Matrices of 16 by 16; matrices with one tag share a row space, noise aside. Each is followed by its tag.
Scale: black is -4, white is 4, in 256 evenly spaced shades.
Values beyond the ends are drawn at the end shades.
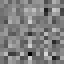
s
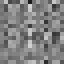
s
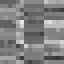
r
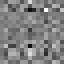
s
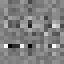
s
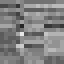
r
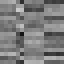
r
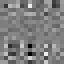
s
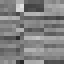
r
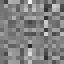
s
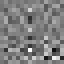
s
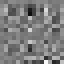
s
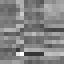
r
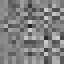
s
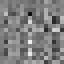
s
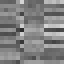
r
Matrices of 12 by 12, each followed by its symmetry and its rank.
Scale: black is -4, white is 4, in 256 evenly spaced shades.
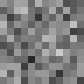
neither, full rank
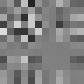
antisymmetric, rank two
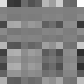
neither, rank one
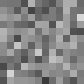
neither, full rank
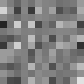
neither, rank two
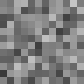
antisymmetric, full rank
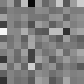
antisymmetric, rank two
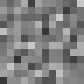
antisymmetric, full rank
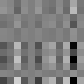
neither, rank one
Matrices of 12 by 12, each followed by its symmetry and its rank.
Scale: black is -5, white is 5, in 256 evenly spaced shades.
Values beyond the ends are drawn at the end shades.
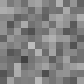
neither, full rank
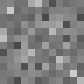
symmetric, full rank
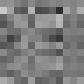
neither, rank two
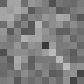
symmetric, full rank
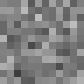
neither, full rank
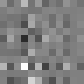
neither, rank two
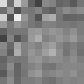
symmetric, rank two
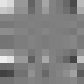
neither, rank one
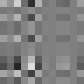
neither, rank one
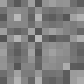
symmetric, rank two
